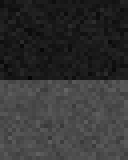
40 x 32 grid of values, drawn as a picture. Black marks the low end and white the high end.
It is made of 2 by 1 panels. Panel 1,1: very low, fine-grained, faint in contrast. Panel 2,1: low, fine-grained, faint in contrast.
